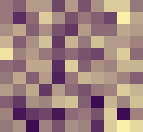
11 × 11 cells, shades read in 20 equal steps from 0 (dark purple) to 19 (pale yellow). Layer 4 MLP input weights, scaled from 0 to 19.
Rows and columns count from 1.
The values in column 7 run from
6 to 14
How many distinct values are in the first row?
7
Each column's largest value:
18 13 13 16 14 16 14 15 16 19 17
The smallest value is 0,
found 3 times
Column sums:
116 85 98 117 70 111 95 88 131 145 129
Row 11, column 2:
11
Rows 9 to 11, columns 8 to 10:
0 14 10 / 6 16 0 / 3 16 19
